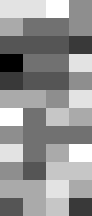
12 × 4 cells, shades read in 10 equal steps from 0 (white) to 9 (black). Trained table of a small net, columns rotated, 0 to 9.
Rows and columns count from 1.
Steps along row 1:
same down up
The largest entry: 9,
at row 4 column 1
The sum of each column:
47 53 41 41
